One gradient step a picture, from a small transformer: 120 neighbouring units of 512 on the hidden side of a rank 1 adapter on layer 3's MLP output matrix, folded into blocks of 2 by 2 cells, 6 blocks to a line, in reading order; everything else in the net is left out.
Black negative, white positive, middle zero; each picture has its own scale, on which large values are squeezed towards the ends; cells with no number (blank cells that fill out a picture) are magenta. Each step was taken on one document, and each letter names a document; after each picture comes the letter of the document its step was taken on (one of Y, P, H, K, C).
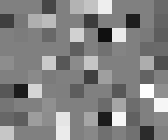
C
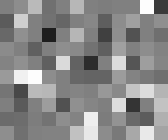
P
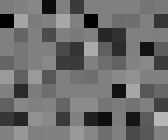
P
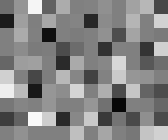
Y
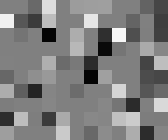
C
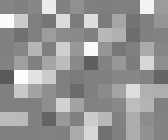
P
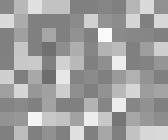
Y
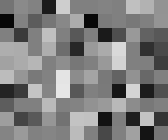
Y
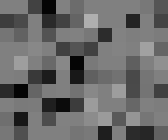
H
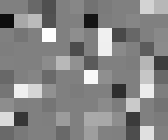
C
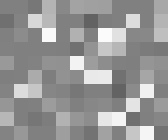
C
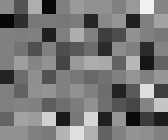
P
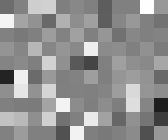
P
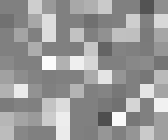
C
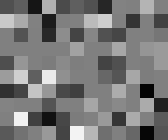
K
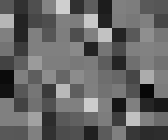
K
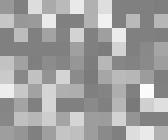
K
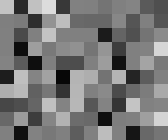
Y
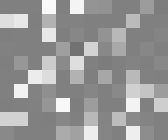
H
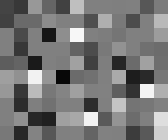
K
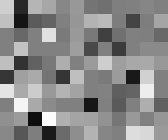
K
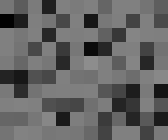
P
